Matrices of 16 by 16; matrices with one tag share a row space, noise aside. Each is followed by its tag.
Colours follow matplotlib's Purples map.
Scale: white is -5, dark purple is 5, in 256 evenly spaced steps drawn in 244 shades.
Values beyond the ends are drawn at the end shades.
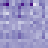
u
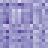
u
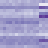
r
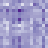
u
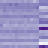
r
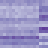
r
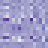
u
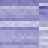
r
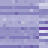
r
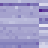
r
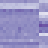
r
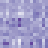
u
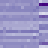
r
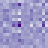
u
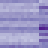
r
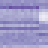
r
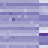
r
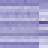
r
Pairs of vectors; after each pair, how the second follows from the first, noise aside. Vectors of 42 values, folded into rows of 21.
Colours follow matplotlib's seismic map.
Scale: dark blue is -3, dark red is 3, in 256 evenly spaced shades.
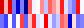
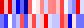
copied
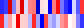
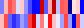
wrapped around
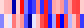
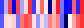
wrapped around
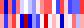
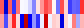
copied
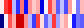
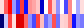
copied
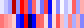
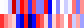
copied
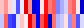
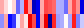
copied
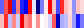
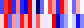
copied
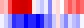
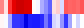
copied
